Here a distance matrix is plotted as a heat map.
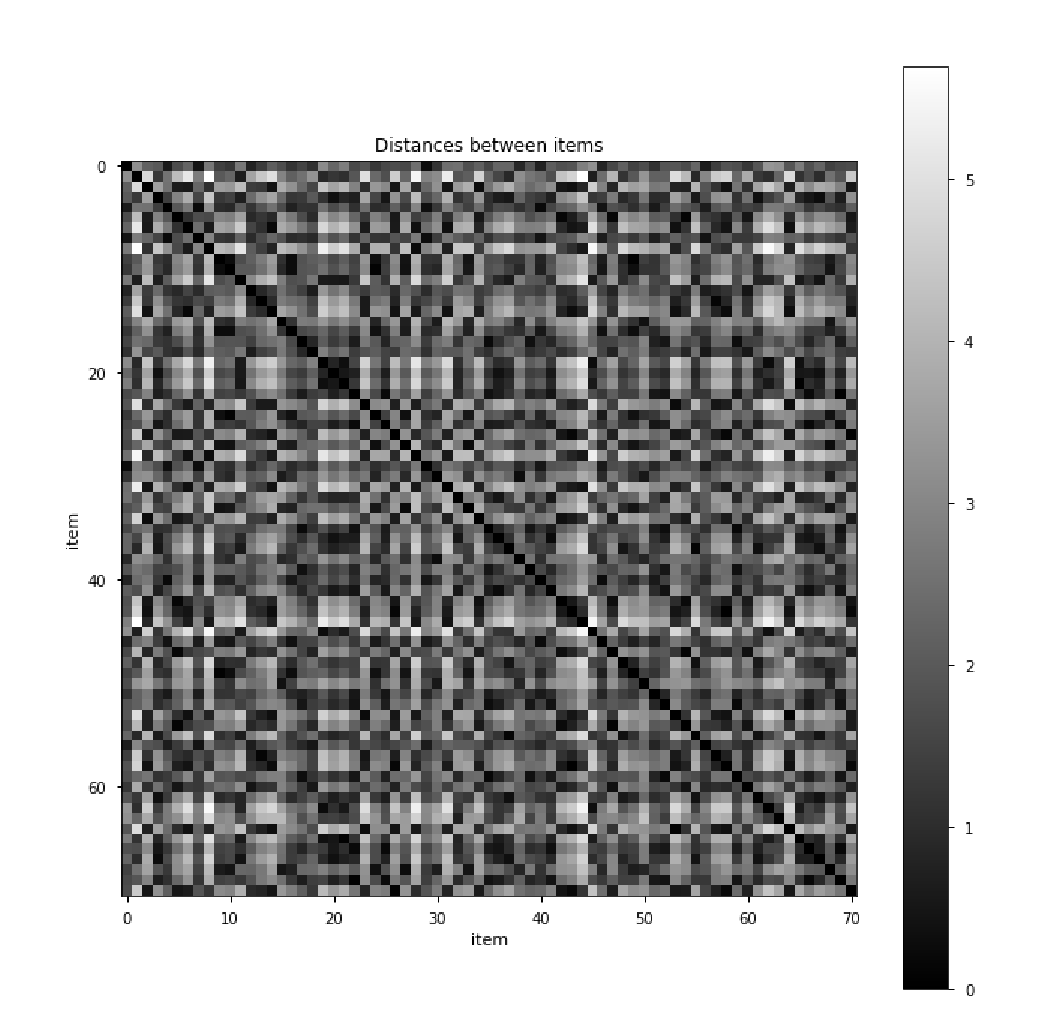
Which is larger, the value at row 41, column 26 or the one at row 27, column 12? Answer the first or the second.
the first
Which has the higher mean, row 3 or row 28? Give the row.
28
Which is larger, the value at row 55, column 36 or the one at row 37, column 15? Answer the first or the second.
the second
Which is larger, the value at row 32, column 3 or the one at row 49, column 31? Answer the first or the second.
the second
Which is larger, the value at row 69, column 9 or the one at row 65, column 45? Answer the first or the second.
the first
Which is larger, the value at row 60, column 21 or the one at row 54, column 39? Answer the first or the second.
the first
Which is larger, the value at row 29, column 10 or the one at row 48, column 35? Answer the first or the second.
the second
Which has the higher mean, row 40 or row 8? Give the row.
8
